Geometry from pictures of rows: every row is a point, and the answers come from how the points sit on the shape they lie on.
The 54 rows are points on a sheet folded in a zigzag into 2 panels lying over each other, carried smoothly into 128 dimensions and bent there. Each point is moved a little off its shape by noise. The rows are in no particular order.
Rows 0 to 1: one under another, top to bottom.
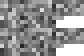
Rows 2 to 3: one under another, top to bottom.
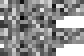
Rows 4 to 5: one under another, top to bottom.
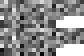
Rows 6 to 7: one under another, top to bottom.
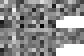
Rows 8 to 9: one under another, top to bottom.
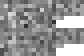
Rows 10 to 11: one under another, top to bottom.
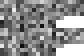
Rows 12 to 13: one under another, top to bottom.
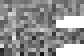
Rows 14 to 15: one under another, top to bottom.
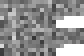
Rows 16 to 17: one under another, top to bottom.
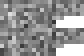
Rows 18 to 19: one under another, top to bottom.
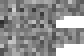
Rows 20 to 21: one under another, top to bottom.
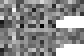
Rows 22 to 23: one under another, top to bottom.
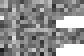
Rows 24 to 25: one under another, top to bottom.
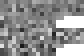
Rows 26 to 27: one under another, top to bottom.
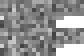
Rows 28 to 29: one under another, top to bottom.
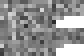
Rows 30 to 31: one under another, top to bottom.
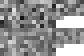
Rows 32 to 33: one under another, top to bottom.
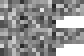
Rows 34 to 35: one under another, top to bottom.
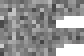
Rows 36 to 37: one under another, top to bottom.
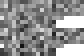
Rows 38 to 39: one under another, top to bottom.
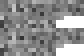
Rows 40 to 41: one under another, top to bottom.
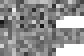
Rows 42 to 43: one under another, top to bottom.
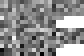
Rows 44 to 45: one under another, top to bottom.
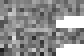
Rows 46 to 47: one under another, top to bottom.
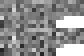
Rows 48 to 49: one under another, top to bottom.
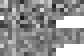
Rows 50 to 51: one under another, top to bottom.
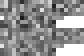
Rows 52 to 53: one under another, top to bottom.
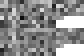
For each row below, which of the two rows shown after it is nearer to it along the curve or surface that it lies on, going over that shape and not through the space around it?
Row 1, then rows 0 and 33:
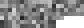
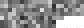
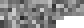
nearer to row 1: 33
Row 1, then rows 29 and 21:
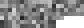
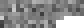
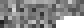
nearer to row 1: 21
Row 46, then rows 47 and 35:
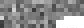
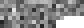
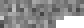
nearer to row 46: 35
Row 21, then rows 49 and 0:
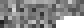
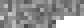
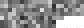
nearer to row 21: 0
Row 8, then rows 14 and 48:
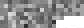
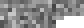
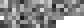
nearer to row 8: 14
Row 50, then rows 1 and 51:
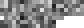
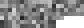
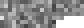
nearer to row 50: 51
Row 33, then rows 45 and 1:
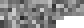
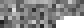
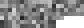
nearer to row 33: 1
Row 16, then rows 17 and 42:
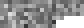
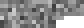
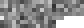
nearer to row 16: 17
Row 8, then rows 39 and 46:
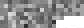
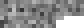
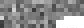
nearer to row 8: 39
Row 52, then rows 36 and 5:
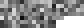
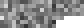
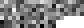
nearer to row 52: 5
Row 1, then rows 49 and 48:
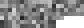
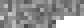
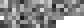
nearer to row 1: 48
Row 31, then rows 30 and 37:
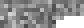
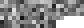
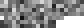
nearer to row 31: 30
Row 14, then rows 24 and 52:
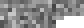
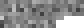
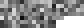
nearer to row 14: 52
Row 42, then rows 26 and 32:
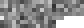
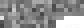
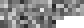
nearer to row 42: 26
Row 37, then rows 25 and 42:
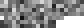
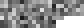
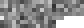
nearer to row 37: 42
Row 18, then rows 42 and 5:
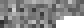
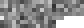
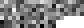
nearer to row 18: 5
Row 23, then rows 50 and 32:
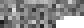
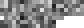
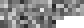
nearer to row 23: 32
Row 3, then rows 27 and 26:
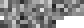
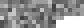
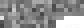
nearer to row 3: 26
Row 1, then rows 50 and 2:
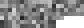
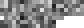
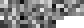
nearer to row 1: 2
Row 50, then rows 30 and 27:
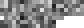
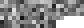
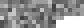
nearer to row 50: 30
